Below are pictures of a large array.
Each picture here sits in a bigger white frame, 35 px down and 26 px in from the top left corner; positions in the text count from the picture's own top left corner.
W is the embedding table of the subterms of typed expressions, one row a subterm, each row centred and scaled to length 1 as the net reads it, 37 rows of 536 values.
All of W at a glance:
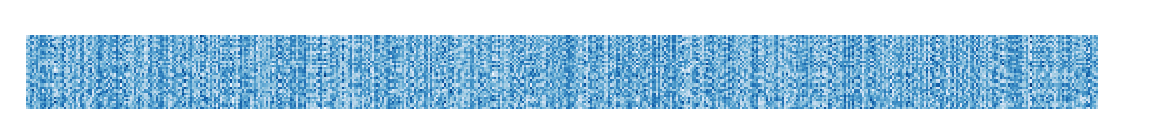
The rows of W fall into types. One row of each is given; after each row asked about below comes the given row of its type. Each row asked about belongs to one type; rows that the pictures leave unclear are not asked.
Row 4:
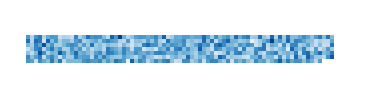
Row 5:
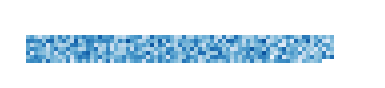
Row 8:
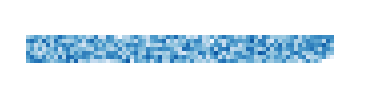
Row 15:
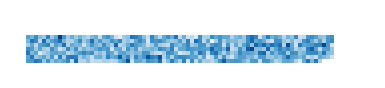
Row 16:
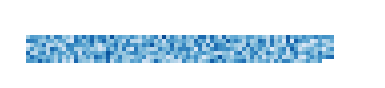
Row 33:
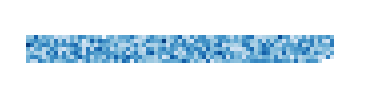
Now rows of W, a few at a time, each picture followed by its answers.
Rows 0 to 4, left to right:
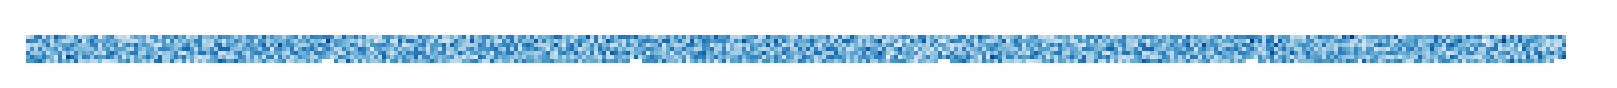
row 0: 8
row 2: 5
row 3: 8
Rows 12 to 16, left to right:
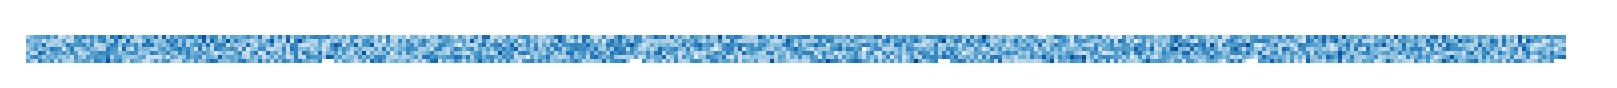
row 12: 16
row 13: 15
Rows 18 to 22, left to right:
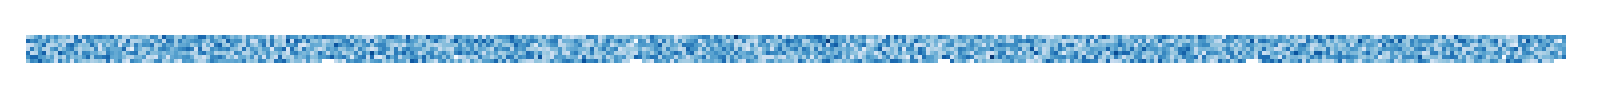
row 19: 33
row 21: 5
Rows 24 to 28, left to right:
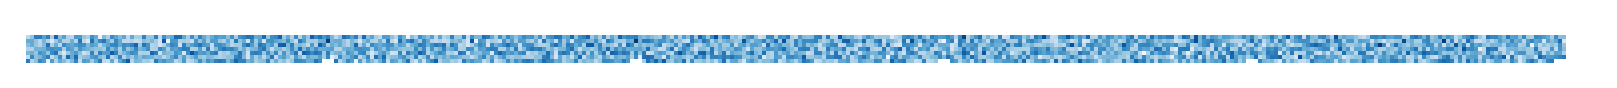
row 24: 16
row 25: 16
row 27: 4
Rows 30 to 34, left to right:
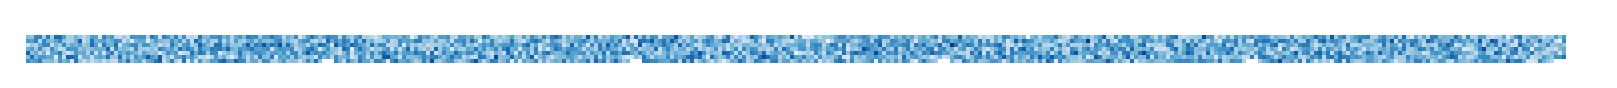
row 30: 15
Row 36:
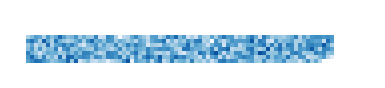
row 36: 8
